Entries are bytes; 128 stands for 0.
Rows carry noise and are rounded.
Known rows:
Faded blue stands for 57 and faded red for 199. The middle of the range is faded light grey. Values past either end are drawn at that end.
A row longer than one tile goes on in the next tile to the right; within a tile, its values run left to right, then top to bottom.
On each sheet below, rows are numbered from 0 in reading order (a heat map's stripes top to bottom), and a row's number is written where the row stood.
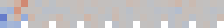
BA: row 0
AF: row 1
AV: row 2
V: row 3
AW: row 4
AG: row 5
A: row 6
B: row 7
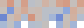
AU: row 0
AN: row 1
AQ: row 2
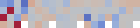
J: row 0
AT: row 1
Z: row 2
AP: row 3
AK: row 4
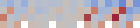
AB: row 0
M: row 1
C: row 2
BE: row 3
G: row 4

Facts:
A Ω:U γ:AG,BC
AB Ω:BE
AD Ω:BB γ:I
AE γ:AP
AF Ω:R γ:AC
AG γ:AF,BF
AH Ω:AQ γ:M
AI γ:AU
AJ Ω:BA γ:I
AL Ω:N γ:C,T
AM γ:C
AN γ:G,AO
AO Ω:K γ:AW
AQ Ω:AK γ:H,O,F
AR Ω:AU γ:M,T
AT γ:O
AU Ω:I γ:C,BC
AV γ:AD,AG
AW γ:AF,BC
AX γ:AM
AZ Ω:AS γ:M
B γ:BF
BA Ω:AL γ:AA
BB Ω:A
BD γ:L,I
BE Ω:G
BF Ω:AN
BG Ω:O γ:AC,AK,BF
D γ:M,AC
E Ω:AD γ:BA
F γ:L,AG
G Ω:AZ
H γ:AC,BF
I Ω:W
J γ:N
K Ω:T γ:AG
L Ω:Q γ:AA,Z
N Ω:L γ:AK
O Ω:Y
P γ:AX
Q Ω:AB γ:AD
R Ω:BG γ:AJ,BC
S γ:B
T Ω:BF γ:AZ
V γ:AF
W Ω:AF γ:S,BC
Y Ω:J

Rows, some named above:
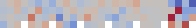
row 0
N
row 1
AB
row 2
AE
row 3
AN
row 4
I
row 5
AV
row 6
AS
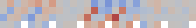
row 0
AL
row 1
K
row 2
AC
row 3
O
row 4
BE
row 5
N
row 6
BC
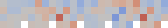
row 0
M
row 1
P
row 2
BG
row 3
AA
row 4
AD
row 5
BG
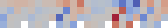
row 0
AK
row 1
BF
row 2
AJ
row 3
M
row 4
AZ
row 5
AU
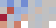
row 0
Y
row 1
L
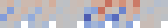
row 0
T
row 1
BB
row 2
BD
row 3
E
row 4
AJ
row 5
D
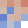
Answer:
AO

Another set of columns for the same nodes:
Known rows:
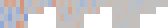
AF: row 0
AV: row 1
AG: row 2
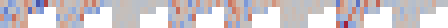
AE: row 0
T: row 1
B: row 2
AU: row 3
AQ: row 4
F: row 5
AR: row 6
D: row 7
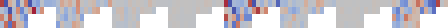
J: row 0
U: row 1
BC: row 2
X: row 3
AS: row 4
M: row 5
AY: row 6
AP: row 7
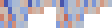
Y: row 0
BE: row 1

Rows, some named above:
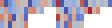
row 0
G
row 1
AS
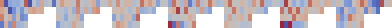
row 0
AZ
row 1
L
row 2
AL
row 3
AO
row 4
I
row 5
E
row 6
AP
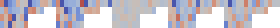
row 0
G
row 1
AZ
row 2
AC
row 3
O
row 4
AB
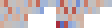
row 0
I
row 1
AJ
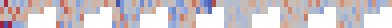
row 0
E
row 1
AD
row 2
BE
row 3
AP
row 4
C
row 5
BB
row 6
BF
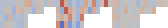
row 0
C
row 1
BA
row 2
BD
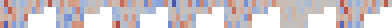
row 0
BA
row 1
AN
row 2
N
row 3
BG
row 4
AU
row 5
AT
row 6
BA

